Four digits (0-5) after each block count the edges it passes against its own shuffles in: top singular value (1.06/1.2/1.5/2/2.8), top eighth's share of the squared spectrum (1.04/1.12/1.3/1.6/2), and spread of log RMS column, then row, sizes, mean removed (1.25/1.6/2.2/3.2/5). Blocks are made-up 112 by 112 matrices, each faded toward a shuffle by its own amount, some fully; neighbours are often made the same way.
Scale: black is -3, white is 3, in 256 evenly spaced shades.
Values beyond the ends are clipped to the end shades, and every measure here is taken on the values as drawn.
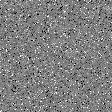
0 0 0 0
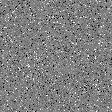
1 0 0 0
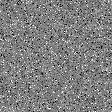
0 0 0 0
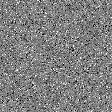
3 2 0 0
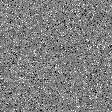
0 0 0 0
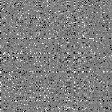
4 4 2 3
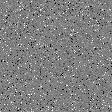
2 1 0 0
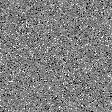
1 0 0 0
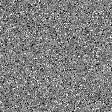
2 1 0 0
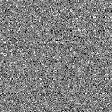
3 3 1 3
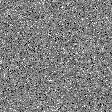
1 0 0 0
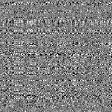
4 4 2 4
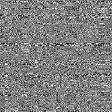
4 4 2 4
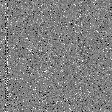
2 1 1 0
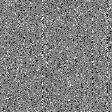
2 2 3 0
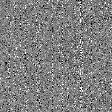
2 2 3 0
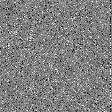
2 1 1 0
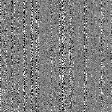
2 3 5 0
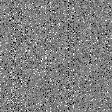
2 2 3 0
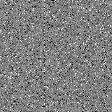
1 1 1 0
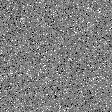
0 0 0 0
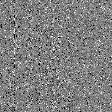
1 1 2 0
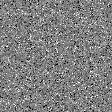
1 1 2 0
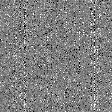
2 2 3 0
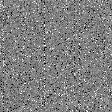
1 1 2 0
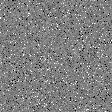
0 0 0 0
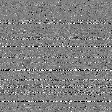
3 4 0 4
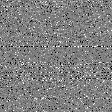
2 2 0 3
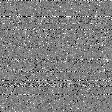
2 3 0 3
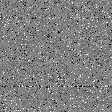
2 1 0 1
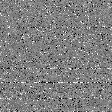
2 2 0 2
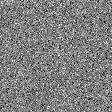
0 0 0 0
